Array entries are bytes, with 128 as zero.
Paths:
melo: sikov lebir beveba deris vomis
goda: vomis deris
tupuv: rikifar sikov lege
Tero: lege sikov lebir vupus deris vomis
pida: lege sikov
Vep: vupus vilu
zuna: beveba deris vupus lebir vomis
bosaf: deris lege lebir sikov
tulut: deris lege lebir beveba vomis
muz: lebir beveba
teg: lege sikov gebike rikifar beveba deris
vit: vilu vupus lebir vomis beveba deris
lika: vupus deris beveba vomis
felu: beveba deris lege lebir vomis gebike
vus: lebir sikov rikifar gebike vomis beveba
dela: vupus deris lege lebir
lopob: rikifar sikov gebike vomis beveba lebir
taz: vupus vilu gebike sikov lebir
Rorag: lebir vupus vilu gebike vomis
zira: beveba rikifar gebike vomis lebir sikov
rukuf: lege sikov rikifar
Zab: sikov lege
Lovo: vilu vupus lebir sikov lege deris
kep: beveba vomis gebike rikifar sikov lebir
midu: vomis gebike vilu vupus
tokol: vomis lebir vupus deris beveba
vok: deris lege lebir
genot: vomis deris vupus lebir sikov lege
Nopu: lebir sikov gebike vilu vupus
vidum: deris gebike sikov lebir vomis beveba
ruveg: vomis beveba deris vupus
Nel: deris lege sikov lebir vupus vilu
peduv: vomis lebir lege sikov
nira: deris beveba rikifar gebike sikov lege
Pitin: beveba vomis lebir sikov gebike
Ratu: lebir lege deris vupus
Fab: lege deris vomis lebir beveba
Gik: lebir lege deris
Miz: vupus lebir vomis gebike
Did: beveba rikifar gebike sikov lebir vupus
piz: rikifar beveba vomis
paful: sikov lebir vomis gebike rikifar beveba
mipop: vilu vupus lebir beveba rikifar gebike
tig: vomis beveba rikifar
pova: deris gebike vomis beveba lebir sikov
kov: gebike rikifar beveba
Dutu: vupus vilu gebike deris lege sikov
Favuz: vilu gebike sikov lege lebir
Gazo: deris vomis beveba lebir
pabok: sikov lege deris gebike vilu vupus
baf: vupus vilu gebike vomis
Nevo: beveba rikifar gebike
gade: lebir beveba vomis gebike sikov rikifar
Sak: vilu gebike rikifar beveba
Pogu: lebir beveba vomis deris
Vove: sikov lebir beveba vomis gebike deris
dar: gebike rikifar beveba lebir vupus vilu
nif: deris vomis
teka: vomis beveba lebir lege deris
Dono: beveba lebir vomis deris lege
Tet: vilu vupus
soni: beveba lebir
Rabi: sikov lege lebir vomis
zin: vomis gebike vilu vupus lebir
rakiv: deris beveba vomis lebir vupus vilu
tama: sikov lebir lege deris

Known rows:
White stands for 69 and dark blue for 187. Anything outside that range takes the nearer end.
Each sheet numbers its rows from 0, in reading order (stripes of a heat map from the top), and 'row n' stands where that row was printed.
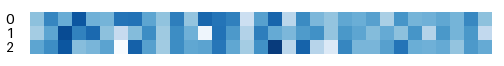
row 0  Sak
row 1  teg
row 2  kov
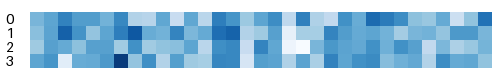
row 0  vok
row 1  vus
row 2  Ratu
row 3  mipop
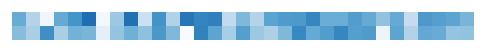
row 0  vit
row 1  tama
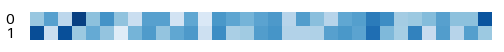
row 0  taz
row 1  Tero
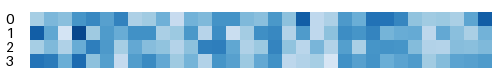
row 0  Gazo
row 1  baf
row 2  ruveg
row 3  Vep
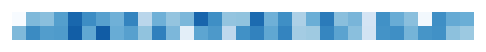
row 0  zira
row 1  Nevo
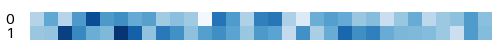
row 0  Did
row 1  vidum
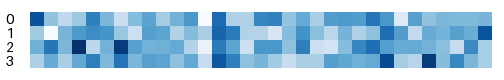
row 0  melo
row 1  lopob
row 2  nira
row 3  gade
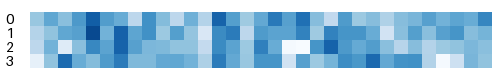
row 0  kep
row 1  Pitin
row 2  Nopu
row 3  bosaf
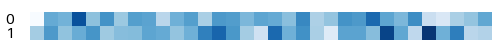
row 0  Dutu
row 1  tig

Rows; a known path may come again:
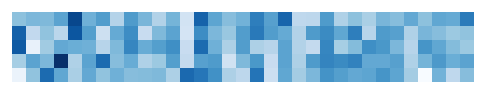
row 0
kep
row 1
zuna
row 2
piz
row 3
Miz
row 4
peduv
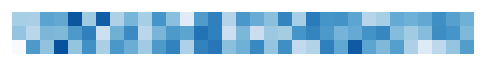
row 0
Pitin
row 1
Pogu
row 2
Dutu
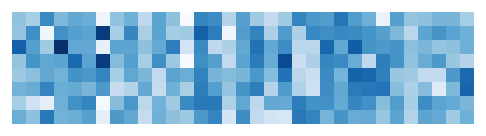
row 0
tama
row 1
mipop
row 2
lika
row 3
Nevo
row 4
Gazo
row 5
vok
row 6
vit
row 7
Gik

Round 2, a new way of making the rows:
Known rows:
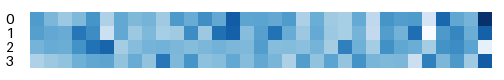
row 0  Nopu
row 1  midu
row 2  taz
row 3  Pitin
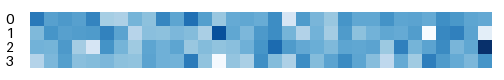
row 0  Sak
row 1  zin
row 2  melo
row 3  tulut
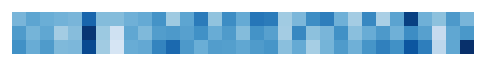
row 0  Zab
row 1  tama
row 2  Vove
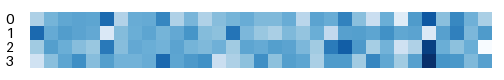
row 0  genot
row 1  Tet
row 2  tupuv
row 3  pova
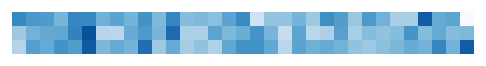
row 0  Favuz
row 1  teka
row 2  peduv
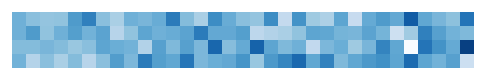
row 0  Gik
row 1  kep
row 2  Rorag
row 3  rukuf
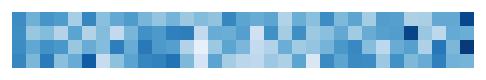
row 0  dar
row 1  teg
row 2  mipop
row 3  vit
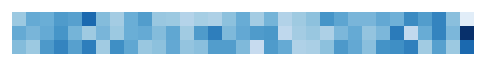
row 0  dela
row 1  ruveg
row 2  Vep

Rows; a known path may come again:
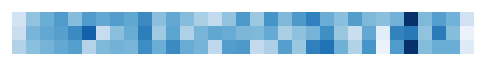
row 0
bosaf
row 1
genot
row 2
nira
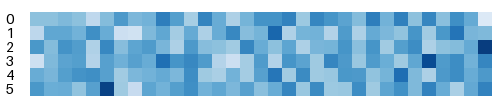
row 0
pida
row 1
tokol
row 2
dar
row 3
pova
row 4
baf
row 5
tama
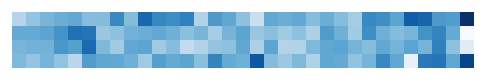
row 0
gade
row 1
taz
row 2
dela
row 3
Rorag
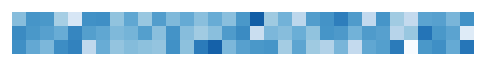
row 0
piz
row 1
Favuz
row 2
midu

